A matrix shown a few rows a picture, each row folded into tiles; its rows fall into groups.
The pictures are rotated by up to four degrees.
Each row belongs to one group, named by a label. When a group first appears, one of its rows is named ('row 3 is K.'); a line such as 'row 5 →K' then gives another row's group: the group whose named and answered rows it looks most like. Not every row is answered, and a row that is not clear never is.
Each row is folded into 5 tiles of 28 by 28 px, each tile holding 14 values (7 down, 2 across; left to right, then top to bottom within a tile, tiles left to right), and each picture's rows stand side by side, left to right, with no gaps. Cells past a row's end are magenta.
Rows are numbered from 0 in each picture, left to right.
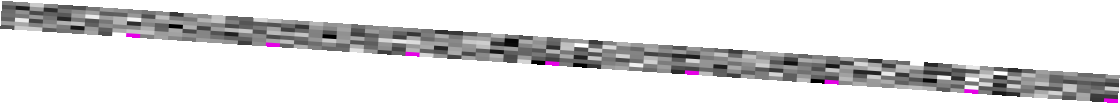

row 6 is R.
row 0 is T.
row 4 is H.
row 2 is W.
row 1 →R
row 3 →H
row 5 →H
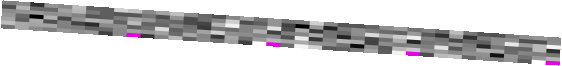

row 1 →T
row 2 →T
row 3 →T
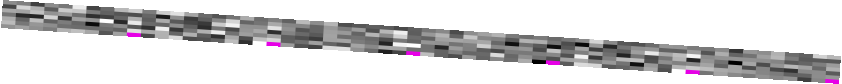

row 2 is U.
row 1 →T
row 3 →H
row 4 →T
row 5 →R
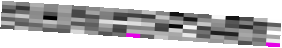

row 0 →W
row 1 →R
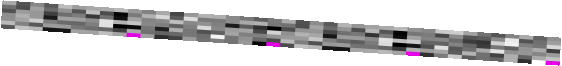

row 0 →W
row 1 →H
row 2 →W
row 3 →T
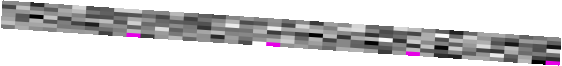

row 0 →R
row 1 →T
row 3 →H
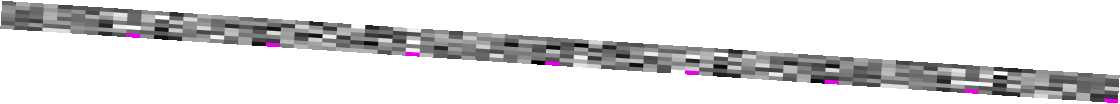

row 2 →R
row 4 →T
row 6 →U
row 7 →H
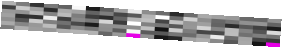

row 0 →R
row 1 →H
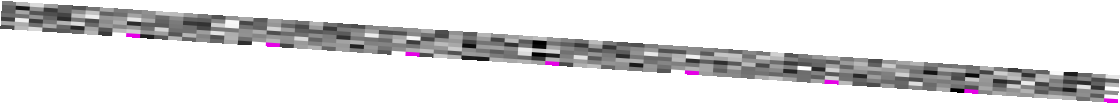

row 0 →T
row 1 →T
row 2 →T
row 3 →W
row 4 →T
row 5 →R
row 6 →H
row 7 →R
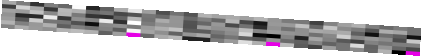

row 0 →R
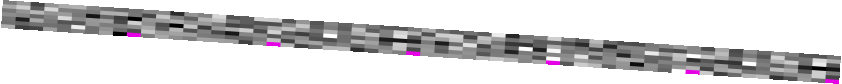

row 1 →R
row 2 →U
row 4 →T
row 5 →U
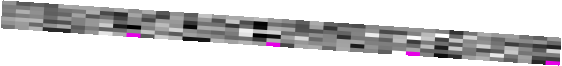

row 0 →W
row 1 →W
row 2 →T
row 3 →H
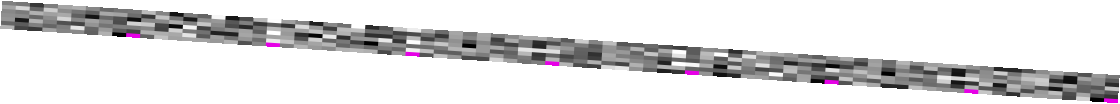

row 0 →H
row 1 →R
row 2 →R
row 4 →U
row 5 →H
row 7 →H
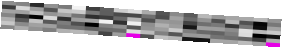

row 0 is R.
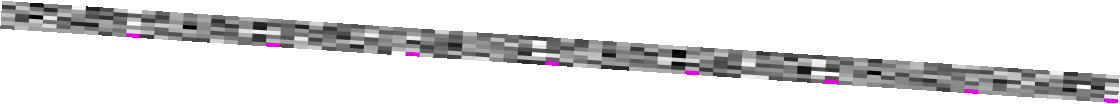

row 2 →T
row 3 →U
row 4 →W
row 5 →U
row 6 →R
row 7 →R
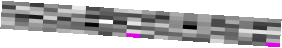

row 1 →W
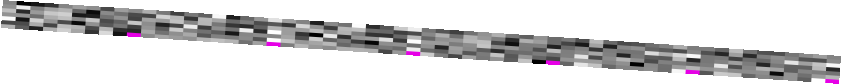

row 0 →H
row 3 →H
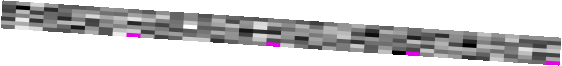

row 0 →T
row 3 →W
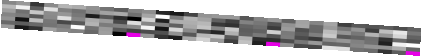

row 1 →H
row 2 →U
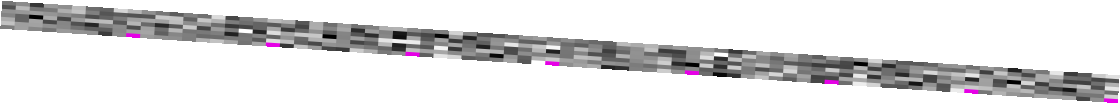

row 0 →R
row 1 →R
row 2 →W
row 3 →T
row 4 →W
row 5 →H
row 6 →T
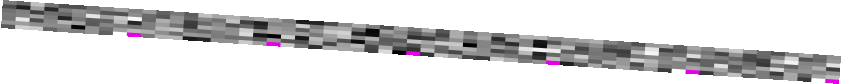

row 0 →T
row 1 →W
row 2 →H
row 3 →W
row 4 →T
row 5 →T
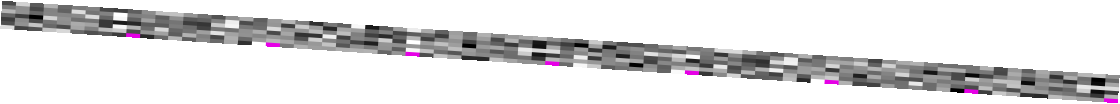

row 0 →U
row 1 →T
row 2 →R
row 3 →W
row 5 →T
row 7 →W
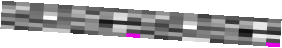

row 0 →U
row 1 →U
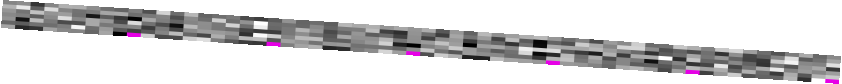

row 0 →H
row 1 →U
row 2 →W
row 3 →W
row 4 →R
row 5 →T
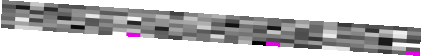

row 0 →T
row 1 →H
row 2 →U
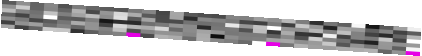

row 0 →U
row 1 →T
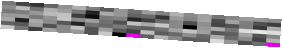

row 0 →H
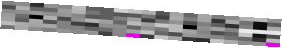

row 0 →R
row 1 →W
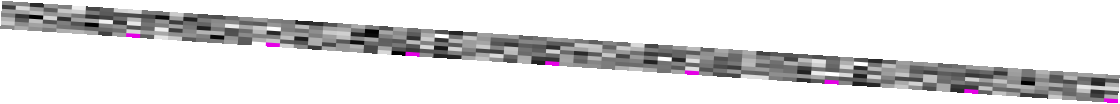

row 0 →R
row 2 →H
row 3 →H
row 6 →H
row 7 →W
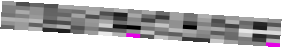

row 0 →W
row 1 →W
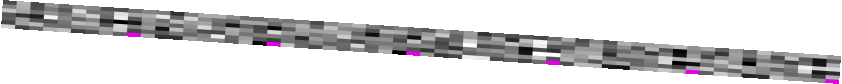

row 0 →U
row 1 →H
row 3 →U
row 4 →W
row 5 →W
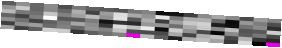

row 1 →H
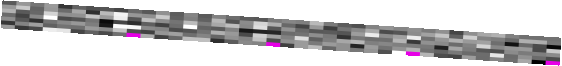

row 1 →U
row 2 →T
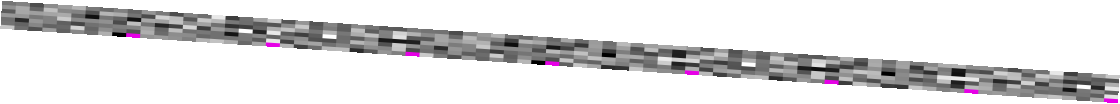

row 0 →H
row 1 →R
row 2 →U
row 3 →H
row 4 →W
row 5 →U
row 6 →W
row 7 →R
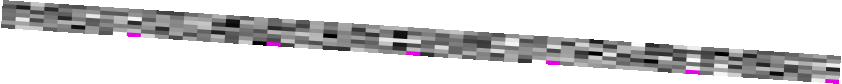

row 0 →T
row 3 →T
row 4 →R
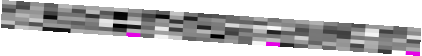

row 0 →W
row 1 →T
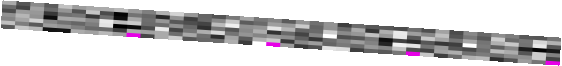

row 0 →W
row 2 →U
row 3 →U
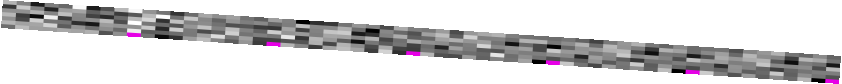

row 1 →H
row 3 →H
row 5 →H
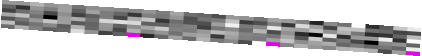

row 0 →W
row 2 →R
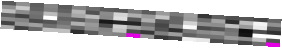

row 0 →U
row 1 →U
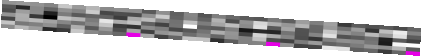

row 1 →U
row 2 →U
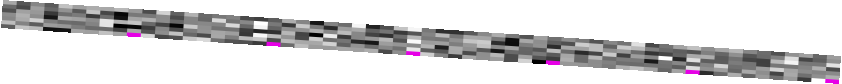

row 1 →U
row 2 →R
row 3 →H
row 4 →R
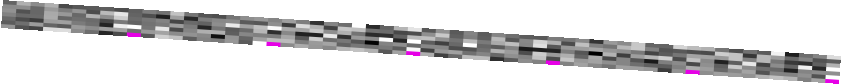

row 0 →U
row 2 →R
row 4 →R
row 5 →R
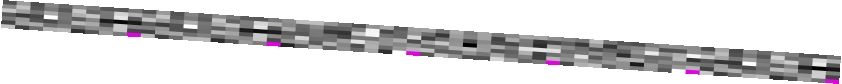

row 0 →U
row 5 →U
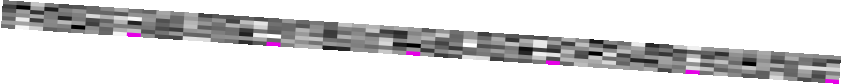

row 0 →T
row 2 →W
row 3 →U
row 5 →W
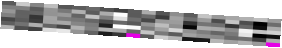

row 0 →U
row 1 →W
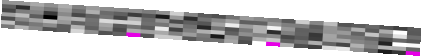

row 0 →W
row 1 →T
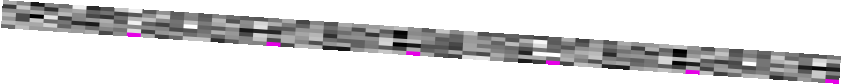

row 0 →R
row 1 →U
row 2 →W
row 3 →U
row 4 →W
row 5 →U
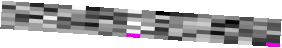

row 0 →R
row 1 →H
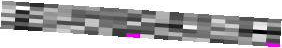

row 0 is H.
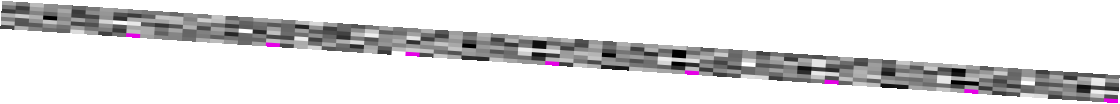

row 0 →W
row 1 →R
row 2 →T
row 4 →W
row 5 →U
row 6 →W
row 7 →U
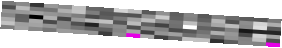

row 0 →R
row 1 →U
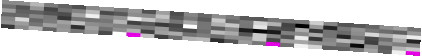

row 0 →T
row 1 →U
